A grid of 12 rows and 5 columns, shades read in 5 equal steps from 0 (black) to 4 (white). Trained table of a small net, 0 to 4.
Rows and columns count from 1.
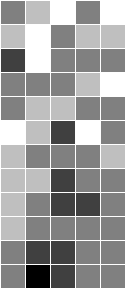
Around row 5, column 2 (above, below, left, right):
2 3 2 3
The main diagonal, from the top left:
2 4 2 3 2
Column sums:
30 29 22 27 30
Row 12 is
2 0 1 2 2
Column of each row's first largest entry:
3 2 2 5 2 1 1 1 1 1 1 1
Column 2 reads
3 4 4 2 3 3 2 3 2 2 1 0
